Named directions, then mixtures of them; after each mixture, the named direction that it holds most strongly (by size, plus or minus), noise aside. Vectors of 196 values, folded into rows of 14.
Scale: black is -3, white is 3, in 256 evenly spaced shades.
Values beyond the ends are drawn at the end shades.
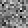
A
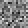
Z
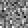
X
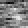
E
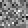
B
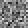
Z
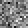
Z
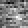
E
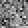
A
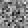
Z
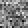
X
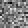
Z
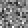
X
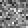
B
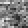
E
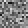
Z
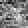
E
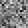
A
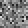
B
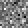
X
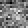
E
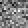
B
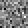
X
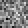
X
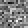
Z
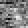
E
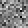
A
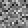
B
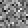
B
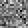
A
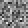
Z
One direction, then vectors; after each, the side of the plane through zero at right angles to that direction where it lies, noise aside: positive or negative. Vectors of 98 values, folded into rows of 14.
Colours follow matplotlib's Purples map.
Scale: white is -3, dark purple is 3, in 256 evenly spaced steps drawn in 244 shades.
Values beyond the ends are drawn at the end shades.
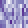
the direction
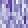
negative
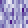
positive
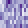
negative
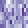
positive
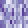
positive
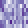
positive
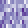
positive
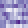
positive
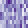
negative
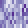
positive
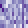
positive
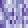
positive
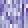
positive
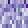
negative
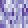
positive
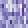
positive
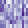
positive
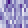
negative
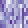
positive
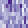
negative
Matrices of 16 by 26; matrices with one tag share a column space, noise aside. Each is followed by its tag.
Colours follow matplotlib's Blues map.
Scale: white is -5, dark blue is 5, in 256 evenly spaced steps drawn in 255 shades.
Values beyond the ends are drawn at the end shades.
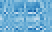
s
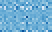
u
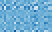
u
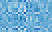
s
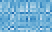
s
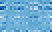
u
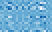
u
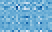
u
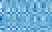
s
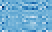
u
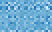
u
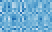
s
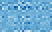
u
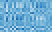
s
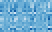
s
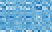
u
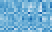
s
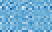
u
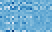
u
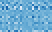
u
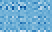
u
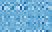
u
